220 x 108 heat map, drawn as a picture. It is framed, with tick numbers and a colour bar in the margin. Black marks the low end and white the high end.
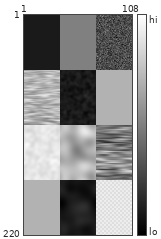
The table splits into 4 rows of 3 panels. Panel 1,1: very low, flat. Panel 1,2: middling, flat. Panel 1,3: low, fine-grained. Panel 2,1: high, streaked across. Panel 2,2: very low, blotchy, faint in contrast. Panel 2,3: high, flat. Panel 3,1: very high, blotchy, faint in contrast. Panel 3,2: high, smooth. Panel 3,3: middling, streaked across, strong in contrast. Panel 4,1: high, flat. Panel 4,2: very low, smooth, faint in contrast. Panel 4,3: very high, checkered, faint in contrast.
